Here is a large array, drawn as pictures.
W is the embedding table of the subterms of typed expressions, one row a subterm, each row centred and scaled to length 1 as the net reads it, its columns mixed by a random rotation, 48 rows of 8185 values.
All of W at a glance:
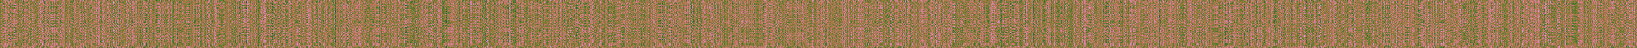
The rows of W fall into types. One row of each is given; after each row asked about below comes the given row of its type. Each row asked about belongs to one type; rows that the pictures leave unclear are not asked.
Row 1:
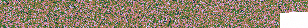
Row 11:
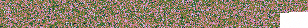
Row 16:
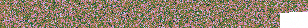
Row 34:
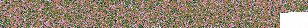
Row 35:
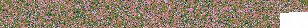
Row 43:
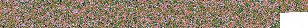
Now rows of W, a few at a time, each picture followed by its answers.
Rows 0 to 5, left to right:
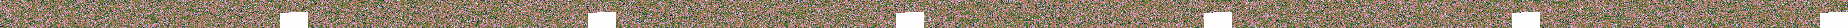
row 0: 11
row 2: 1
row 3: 16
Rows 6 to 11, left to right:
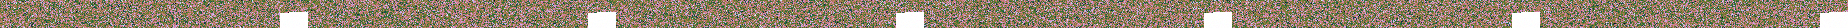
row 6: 16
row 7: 35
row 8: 35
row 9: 11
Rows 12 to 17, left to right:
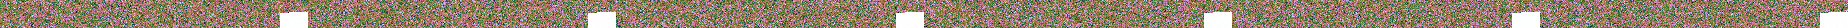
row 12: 16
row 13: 35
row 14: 34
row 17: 11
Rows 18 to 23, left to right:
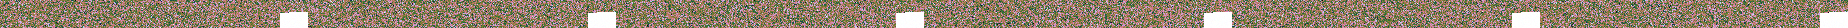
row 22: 11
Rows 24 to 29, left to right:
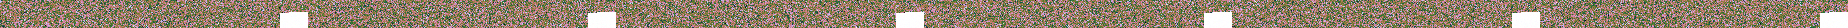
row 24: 34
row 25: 11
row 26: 16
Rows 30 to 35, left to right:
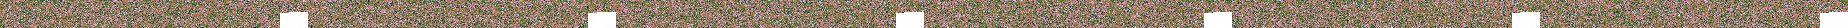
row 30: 1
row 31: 43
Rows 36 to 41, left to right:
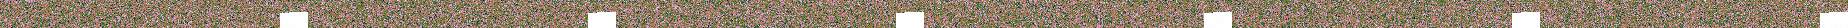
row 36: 43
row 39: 16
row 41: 16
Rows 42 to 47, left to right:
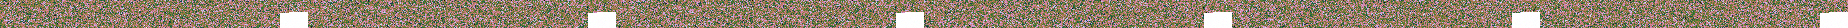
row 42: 1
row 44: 43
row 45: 34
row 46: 11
